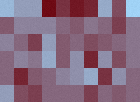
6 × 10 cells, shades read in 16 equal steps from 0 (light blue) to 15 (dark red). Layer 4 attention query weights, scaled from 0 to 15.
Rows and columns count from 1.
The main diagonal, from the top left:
2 6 11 3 6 8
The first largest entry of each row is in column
4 9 3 7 2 3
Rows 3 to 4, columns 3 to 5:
11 4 9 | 7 3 9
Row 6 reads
4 10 11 8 8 8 11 8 9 8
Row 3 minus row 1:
4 4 7 -11 -3 -6 -3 6 -2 7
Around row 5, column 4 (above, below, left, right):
3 8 9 6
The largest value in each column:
9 13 11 15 12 14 13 12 11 8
